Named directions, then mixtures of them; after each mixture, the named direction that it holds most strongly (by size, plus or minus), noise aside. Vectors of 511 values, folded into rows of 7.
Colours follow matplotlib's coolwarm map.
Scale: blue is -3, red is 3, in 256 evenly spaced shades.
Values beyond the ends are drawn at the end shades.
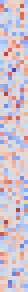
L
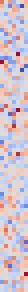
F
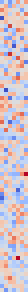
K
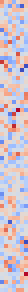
F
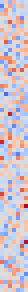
F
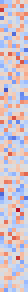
K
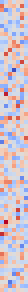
L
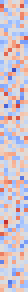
L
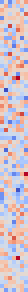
K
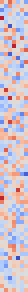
K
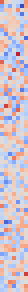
L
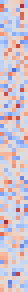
L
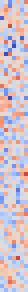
K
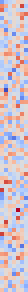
L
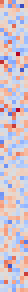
F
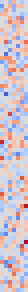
F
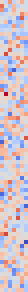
L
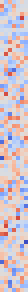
L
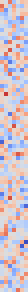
F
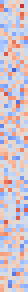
L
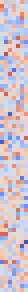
L
